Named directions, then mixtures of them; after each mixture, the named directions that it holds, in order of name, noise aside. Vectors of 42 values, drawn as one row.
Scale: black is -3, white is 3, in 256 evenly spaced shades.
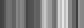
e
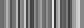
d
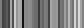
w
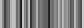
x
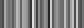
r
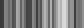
e, r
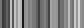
w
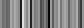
r, x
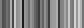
w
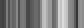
e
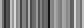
w, x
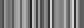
r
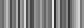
d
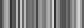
d, x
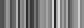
d, e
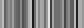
r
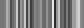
d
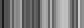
e, w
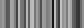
d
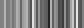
e, r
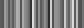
r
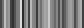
x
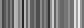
d, w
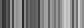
e, w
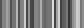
d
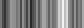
e, x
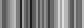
e, x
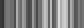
e, r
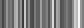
d, w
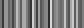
r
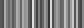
r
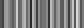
d, r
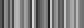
r, w
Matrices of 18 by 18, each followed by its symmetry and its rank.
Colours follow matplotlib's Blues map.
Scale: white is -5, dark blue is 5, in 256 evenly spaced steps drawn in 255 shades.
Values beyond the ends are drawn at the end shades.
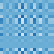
neither, rank one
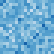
symmetric, full rank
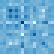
symmetric, rank three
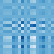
neither, rank one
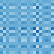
neither, rank one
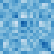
symmetric, rank three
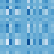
neither, rank one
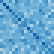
symmetric, full rank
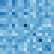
symmetric, rank three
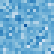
symmetric, full rank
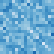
symmetric, full rank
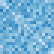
symmetric, full rank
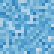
symmetric, full rank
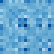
symmetric, rank three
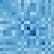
symmetric, rank three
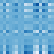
neither, rank one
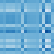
neither, rank one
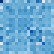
symmetric, rank three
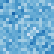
symmetric, full rank
